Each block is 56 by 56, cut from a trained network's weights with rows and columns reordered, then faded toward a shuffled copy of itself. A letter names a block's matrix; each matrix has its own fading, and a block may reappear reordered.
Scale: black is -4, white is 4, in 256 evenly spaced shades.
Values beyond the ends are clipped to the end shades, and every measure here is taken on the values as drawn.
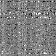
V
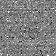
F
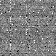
F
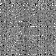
V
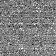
F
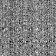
V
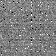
F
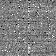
F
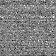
F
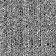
V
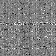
V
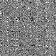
V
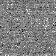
F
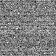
F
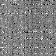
V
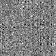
V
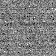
F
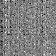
V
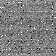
F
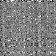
V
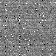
F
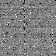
F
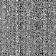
V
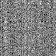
V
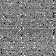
F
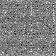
F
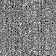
V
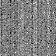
V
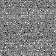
F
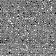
F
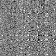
V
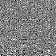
V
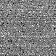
F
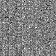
V
